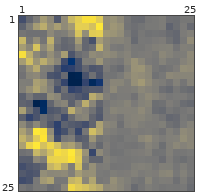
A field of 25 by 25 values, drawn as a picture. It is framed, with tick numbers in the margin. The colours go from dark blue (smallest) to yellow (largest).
No overall slope runs across the table. No regular stripes run through it. No single row or column stands out from its neighbours. A vertical seam about 50% of the way across splits the table, and the right part is calmer.
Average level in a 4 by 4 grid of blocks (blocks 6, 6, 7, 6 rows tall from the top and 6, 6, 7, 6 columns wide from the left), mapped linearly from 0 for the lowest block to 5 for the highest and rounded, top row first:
4533
3033
3233
3533
